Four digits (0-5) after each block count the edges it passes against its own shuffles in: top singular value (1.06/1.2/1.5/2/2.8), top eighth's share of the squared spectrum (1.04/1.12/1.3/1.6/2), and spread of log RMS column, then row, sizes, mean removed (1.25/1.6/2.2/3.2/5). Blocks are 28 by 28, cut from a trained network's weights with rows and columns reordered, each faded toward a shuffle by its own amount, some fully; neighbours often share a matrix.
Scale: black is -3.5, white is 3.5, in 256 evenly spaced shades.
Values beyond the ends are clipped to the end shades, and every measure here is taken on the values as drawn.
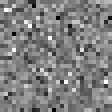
0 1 0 0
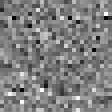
1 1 0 0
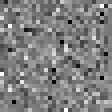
0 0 0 0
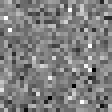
0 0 0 0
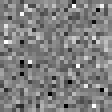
0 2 1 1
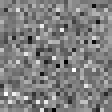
0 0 0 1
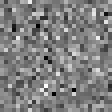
1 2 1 1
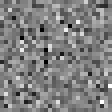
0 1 0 0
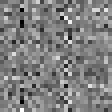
2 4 2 1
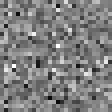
1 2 0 0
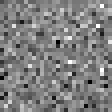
0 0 0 0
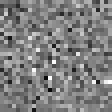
0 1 0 0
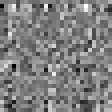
3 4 1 2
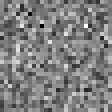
0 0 0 0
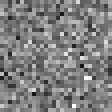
0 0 0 0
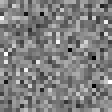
0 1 0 0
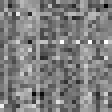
3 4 0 2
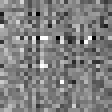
3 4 0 2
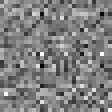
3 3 1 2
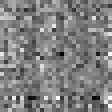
3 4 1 2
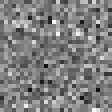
1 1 0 0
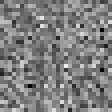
1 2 0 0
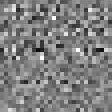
3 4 0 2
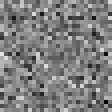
1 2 0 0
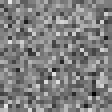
1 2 0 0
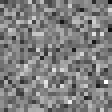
0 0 0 0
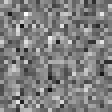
3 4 1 2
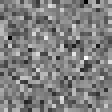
1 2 0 0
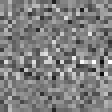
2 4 0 2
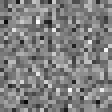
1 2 0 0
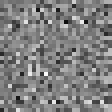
2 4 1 2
